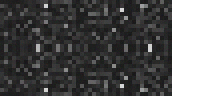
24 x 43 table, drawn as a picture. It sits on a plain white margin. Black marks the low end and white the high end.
Grain: fine. Mirror symmetry: top to bottom. Average level on the scale: 20%. Stripes: none. Histogram: skewed, a long tail of high values.
